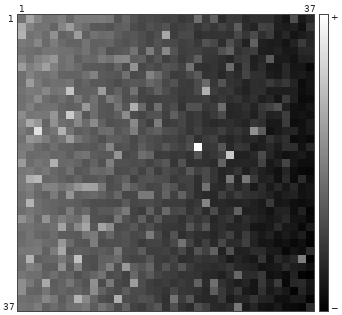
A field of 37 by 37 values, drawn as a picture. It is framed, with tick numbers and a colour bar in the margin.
No row or column stands out. The grain is fine, like static. The field climbs toward the left. Overall the values sit about 30% of the way up the scale. No regular stripes run through it.
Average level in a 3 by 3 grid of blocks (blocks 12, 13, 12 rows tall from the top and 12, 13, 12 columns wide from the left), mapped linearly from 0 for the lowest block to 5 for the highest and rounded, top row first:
5 3 1
5 3 0
5 2 0
